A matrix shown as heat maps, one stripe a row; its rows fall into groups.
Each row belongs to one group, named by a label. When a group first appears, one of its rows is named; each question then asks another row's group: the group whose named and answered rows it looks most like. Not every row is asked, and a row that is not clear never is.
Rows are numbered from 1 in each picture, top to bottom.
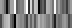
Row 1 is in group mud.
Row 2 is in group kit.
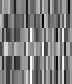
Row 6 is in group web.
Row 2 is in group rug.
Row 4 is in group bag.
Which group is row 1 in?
kit
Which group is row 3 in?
web
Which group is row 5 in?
web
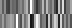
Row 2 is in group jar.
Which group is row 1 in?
web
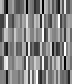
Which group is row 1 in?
rug
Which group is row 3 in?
bag
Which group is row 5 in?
bag
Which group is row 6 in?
mud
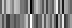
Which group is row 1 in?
jar
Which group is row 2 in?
web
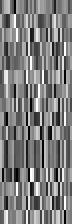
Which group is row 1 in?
kit
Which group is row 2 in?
mud
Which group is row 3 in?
jar
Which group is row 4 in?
rug
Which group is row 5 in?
web
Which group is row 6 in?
bag
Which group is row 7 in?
kit
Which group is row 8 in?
jar
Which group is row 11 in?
rug
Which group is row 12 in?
rug
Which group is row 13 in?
web
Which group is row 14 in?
jar
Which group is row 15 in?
rug
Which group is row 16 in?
bag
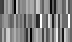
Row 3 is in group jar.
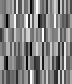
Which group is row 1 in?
jar
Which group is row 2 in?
mud
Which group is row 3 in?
bag
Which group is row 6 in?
web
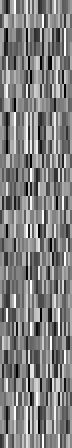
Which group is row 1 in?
mud
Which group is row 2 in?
bag
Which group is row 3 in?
rug
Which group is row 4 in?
rug
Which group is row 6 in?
jar
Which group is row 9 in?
mud
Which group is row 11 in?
mud
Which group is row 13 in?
web
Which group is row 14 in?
kit
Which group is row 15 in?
web
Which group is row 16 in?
bag
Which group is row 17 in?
mud
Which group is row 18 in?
kit
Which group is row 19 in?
rug
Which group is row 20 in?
kit
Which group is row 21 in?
web
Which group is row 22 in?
mud
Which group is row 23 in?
bag
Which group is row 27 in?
web
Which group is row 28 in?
bag
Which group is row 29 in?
jar
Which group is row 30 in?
mud
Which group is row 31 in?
mud
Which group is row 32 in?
bag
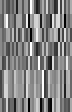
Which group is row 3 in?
jar
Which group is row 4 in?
web
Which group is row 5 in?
kit
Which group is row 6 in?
bag
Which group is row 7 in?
bag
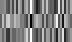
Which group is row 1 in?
web
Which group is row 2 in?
jar
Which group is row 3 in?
web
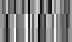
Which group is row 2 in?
mud
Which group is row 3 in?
mud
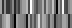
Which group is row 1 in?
web
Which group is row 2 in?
kit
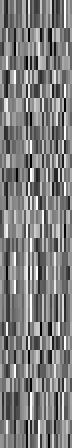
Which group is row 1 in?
rug
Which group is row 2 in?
rug
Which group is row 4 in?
kit
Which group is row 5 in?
kit
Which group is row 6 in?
mud
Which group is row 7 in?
rug
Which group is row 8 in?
bag
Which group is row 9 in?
jar
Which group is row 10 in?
rug
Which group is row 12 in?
jar
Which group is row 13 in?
web
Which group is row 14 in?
rug
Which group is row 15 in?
mud
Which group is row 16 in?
bag
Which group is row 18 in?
web
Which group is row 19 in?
mud
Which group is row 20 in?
mud
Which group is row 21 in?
mud
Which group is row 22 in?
web
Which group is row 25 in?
rug
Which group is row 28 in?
jar
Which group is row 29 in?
web
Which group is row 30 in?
web
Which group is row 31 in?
kit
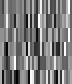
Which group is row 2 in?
kit
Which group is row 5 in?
mud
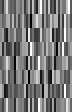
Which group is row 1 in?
kit
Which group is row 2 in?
jar
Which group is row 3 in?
rug
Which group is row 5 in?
kit
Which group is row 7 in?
rug
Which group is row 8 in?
kit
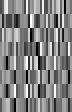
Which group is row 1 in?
bag
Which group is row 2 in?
web
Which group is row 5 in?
mud
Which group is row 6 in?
kit
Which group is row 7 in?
mud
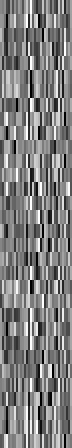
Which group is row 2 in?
mud
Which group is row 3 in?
rug
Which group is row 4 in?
rug
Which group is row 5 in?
web
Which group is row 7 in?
jar
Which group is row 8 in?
web
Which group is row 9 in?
bag
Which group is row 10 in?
mud
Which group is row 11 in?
kit
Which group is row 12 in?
bag
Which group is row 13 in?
jar
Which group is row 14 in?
kit
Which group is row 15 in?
web
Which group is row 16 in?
kit
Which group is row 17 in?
rug
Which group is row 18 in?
kit
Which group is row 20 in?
web
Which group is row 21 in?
jar
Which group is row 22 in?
bag
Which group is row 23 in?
web
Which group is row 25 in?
web
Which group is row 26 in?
rug
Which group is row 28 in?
web
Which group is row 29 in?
bag
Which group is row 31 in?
mud
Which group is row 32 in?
bag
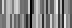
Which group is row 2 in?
jar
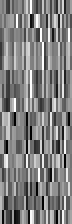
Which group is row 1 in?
web
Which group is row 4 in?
bag
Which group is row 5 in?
bag
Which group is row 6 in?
web
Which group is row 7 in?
web
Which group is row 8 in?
mud
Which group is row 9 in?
kit
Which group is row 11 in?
rug
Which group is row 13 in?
kit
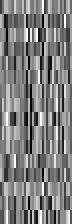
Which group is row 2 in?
rug
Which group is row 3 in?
mud
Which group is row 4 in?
rug
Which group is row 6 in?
kit
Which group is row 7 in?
jar
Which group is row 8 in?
jar
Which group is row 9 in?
kit
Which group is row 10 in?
jar
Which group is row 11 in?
jar
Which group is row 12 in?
mud
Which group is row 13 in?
rug
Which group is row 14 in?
bag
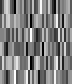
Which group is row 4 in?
rug
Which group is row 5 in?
jar
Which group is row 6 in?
mud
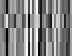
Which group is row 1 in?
mud
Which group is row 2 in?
bag
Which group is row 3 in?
mud
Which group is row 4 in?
mud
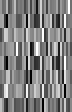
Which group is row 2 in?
rug
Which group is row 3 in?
bag
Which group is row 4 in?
jar
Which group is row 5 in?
rug
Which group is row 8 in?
rug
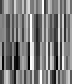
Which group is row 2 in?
web
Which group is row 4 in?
web
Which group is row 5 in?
web
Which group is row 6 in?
kit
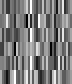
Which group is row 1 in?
web
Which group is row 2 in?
kit
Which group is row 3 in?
web
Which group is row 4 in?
kit
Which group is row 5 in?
web
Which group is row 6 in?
mud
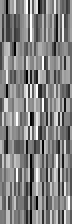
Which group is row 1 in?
mud
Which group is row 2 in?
web
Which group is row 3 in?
web
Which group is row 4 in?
kit
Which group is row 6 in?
kit
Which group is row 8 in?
bag
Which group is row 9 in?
jar
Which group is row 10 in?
mud
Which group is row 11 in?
rug
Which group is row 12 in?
jar
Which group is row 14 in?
jar
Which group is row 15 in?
kit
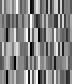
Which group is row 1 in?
jar
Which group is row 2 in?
web
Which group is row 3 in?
mud
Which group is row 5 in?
kit
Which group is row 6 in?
mud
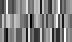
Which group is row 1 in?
bag
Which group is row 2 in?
jar
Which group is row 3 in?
rug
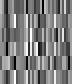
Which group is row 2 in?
mud
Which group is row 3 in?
web
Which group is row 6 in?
mud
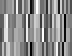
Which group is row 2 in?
bag
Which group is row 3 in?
bag
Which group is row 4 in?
jar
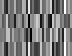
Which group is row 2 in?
bag
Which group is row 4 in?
rug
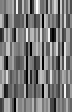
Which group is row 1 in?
jar
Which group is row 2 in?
rug
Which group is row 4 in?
jar
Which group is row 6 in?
kit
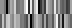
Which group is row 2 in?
jar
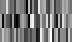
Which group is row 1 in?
kit
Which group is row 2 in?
web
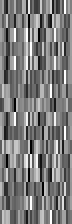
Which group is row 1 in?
rug
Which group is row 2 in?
bag
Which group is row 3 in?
mud
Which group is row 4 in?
web
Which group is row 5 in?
mud
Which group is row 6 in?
rug
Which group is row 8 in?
kit
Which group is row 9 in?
mud
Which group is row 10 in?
rug
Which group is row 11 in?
jar
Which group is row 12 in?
mud
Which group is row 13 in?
bag
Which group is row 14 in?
rug
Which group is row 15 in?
web
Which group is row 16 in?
kit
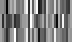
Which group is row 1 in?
mud
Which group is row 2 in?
web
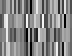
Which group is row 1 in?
jar
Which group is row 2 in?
bag
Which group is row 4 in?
jar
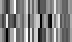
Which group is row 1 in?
mud
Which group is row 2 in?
bag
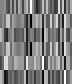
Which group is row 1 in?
web
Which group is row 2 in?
jar
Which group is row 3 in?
rug
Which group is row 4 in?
jar
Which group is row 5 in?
bag
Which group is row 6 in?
rug
